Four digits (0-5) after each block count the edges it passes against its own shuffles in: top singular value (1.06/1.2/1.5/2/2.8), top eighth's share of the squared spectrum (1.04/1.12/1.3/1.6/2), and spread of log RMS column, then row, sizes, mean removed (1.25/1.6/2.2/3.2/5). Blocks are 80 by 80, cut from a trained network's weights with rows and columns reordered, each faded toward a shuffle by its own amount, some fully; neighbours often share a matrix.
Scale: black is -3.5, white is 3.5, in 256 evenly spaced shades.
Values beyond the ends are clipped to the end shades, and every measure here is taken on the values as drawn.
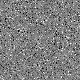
1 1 0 0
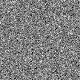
2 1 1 0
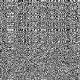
4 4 1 3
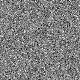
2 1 0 0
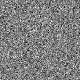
3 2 0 1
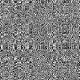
4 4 2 3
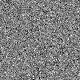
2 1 0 0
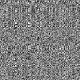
4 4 2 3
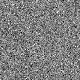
3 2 0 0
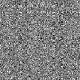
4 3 1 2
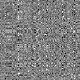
4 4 2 2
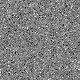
1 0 0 0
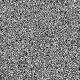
2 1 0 0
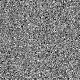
2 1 0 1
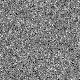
0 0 0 0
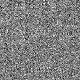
3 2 0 1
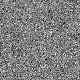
2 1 0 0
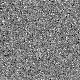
0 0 0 0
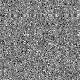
3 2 0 1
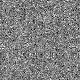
2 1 0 1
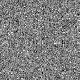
3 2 1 1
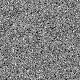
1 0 0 0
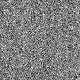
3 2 0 0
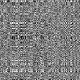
5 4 3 3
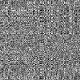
4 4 2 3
